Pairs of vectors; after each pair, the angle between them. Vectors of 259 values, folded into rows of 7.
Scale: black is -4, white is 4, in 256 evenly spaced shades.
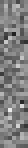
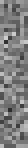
nearly opposite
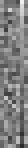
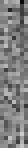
nearly opposite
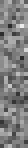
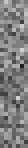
partly aligned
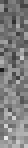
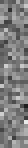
orthogonal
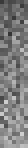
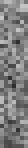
partly opposed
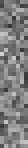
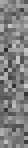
partly opposed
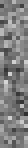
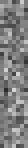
partly opposed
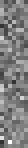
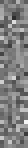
partly aligned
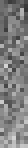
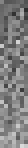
nearly parallel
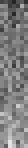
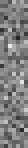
orthogonal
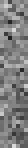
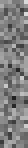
orthogonal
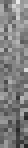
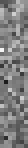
partly aligned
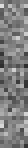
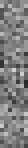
nearly parallel
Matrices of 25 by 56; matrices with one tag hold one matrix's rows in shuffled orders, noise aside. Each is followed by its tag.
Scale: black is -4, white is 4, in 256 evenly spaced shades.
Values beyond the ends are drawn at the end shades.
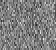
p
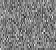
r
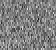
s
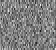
p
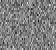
s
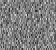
p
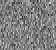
s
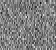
p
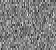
s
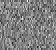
s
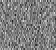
p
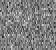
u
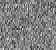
s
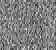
p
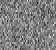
s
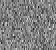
s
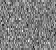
u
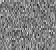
s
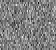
s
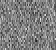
p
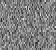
p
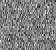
r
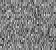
u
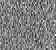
p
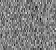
p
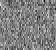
r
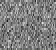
u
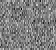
s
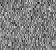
s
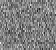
r
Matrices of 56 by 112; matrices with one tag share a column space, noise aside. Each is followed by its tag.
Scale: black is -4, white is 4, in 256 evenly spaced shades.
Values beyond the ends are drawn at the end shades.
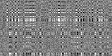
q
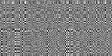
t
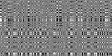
q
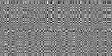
t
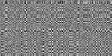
t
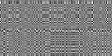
t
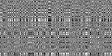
q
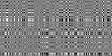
q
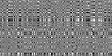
q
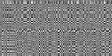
t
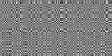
t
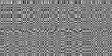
t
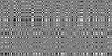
q
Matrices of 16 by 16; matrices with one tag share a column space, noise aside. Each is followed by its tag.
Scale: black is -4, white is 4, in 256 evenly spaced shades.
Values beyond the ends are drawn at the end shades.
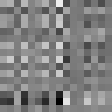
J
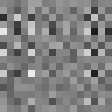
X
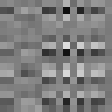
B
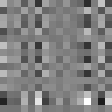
J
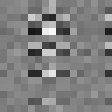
X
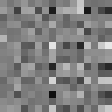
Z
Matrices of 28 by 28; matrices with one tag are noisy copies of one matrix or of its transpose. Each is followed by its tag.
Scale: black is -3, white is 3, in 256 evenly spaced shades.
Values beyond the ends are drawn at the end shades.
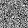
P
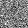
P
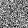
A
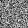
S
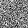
A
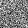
A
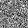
P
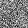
A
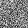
A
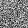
A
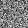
S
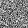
A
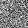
A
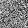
A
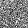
A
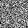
S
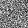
A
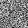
A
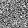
A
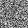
P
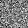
S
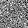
A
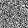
P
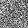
A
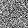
A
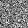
S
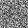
P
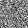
P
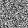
P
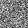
A
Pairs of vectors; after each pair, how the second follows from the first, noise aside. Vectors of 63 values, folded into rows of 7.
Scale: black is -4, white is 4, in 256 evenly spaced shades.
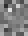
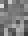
wrapped around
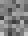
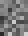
sign-scrambled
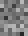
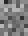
reversed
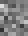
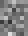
wrapped around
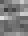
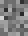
sign-scrambled
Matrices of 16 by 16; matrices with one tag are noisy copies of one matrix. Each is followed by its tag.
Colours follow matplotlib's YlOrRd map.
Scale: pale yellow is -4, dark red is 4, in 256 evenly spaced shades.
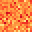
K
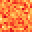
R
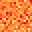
K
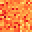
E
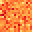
E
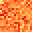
E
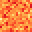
R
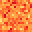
R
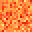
K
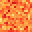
R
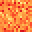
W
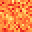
W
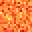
W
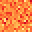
K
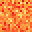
W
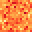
R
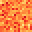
E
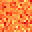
K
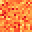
E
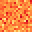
K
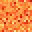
K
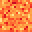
R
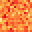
R
